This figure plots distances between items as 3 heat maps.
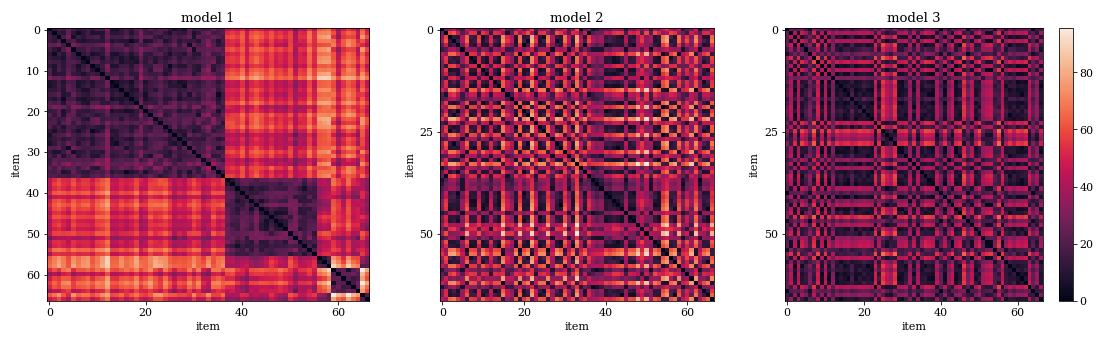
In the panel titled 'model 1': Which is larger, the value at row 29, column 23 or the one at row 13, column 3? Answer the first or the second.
the first
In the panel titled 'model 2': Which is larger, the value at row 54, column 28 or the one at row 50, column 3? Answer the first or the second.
the first
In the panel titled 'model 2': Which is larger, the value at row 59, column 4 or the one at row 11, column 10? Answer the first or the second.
the first
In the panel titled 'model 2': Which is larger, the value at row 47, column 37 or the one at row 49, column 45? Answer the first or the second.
the first
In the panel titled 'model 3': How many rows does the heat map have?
67
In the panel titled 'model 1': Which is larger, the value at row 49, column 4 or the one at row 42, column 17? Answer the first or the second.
the second
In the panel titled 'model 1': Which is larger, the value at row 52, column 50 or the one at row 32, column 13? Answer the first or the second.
the first
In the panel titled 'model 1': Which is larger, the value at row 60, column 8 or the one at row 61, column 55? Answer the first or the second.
the first
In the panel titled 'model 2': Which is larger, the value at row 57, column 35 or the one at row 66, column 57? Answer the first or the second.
the second
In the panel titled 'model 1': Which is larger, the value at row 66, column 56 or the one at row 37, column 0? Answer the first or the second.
the second
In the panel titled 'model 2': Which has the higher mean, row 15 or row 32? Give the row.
15
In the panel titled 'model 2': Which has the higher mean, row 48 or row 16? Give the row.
48
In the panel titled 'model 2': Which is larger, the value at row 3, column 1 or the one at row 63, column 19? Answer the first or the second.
the first
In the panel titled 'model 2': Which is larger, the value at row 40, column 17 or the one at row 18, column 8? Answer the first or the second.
the first
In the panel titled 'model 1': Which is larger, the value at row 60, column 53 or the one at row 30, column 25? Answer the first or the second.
the first
